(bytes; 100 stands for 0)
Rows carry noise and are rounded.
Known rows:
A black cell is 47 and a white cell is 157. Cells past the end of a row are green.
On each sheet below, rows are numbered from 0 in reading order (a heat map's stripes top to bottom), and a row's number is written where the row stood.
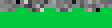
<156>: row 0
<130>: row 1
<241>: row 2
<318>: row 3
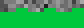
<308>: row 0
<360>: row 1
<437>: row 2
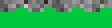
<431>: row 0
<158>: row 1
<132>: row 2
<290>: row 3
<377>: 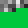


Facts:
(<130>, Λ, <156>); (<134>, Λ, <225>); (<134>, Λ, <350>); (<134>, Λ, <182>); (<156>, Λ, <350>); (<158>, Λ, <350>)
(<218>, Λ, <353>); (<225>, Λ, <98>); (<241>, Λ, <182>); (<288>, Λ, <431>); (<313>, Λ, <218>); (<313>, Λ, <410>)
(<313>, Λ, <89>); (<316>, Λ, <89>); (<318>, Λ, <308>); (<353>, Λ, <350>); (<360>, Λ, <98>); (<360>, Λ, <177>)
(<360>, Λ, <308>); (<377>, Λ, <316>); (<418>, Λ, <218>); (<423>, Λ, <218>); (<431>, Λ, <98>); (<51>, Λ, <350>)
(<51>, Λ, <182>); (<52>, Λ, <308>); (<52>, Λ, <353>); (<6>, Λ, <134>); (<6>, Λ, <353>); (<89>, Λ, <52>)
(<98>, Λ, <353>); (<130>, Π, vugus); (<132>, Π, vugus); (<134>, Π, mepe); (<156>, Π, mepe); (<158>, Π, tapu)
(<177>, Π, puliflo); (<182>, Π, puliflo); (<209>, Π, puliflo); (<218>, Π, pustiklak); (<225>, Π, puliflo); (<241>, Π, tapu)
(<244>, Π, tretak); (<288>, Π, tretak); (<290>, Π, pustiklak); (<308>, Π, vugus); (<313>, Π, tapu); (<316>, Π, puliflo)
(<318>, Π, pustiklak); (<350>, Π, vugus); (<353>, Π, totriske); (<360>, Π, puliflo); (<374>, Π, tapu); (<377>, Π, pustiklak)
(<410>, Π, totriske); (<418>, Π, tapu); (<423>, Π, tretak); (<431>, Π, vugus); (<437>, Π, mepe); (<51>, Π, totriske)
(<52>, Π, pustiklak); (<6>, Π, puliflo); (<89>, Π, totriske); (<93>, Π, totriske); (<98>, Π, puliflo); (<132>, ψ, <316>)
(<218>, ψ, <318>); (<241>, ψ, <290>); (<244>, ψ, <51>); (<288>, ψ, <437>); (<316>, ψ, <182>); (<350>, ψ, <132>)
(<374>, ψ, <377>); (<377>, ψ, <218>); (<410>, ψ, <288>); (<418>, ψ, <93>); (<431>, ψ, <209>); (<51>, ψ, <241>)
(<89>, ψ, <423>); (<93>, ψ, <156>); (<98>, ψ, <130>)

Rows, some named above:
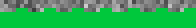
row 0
<134>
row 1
<350>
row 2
<374>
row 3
<418>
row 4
<218>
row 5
<374>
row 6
<418>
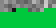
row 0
<318>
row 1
<410>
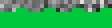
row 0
<418>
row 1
<98>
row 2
<316>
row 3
<377>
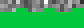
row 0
<313>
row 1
<89>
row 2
<288>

